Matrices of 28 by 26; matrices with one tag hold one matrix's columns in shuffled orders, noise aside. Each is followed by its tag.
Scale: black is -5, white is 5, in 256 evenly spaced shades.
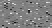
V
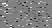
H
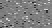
V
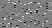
V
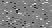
V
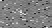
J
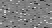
J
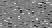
V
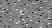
J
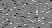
J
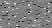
H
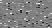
V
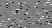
V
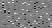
V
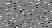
V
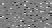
H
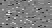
J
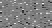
V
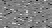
J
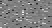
J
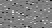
J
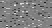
H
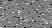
J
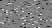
J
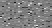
H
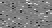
V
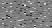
H
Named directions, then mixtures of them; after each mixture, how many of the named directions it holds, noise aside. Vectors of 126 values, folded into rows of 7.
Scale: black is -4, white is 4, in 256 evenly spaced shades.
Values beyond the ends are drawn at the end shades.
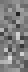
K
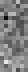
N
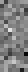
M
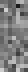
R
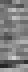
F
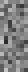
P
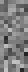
two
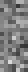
two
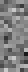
three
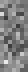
three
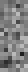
two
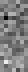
one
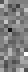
two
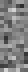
three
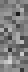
two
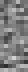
three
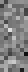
one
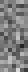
three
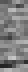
one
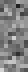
three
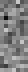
two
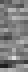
one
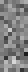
two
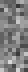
two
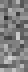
three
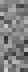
two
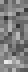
three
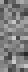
three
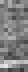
two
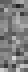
two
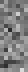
three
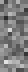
two
